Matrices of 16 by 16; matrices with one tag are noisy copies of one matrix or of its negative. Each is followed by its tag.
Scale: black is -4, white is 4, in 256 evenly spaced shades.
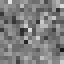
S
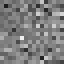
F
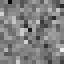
S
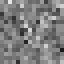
S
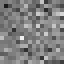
F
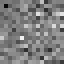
F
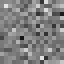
F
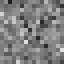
S
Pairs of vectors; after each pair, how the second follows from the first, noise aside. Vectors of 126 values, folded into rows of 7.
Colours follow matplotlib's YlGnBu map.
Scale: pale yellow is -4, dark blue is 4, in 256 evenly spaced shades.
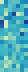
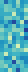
shuffled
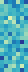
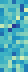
shuffled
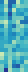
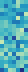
shuffled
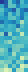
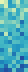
negated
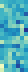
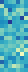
shuffled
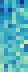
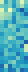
negated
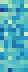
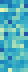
negated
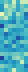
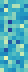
shuffled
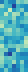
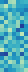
shuffled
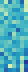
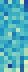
negated
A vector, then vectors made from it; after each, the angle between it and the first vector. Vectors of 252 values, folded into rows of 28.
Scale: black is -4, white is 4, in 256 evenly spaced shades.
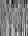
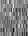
partly opposed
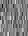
orthogonal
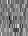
orthogonal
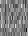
orthogonal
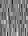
partly aligned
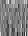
nearly opposite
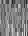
nearly parallel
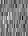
orthogonal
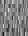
partly opposed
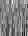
nearly opposite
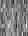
partly aligned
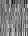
nearly parallel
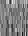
nearly opposite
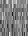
partly opposed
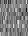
orthogonal
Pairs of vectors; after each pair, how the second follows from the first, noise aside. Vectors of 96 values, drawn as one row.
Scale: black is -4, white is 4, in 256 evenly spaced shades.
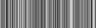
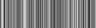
reversed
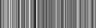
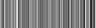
shuffled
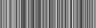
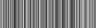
reversed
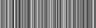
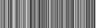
shuffled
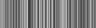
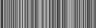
shuffled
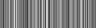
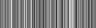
shuffled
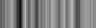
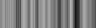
reversed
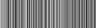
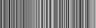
reversed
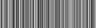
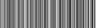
shuffled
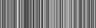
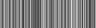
shuffled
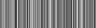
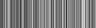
shuffled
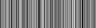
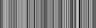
shuffled
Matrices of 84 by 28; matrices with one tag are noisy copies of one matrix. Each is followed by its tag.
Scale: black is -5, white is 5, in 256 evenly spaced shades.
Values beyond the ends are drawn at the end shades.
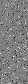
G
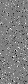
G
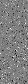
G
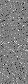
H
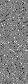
H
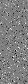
G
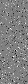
G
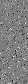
G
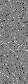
H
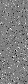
G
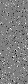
G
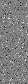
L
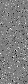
G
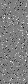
L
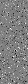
G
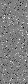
L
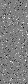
L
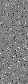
G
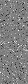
H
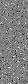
G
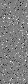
L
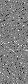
H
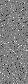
H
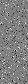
G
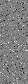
H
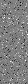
L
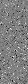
G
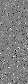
G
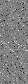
H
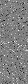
H
